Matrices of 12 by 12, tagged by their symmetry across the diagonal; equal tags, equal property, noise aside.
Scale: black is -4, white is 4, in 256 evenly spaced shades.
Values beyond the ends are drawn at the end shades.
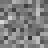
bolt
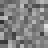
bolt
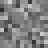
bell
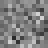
bell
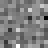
bell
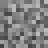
bell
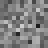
bolt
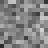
bolt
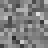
bell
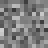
bolt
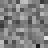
bell
